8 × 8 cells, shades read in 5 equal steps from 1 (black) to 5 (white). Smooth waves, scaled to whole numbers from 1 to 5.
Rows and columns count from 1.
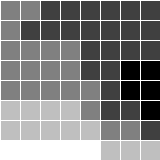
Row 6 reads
4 4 4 4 3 2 2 1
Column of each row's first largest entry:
1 1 1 1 1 1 1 1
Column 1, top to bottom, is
3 3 3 3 3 4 4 5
